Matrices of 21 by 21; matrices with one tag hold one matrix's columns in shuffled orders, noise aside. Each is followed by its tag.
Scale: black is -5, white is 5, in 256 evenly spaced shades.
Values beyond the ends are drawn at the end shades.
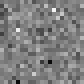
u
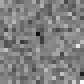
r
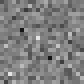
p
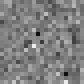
r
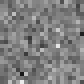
r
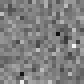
r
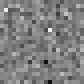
u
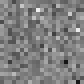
u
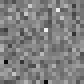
u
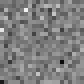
u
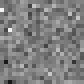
u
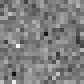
r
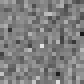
r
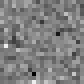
r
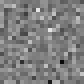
u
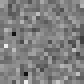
r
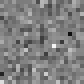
r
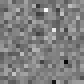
u
